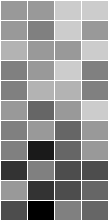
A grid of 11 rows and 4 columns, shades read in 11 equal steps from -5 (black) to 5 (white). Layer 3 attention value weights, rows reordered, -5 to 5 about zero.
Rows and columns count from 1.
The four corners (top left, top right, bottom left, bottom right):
1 3 -2 -1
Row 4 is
0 1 3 0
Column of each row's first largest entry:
3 3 4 3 2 4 2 4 2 1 3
